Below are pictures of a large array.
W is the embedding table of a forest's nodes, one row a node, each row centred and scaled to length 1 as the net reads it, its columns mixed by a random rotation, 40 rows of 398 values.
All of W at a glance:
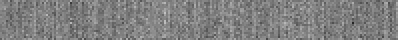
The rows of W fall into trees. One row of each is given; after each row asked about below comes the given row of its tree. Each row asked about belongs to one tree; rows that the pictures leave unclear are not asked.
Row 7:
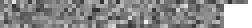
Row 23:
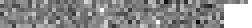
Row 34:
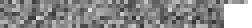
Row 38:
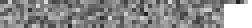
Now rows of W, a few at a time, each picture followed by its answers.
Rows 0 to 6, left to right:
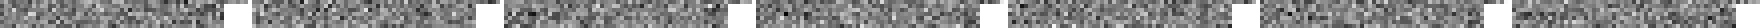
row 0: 23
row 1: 7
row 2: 34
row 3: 34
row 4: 7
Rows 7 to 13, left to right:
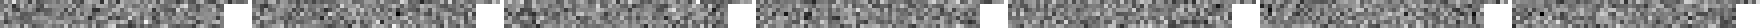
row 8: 23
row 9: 34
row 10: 34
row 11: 23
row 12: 23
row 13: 34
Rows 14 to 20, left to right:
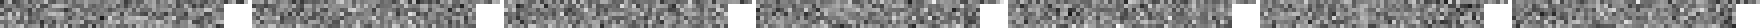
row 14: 38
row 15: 23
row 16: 7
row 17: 34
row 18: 7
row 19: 23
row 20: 34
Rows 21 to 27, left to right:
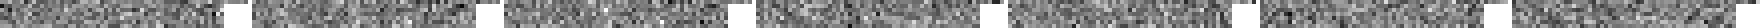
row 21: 23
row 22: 23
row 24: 38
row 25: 23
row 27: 38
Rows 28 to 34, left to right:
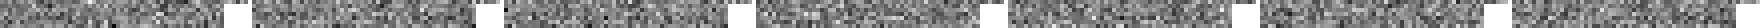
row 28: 23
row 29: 34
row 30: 34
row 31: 38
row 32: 7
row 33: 34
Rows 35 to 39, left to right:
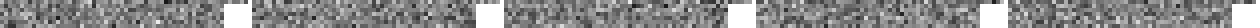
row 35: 23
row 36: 34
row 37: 34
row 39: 38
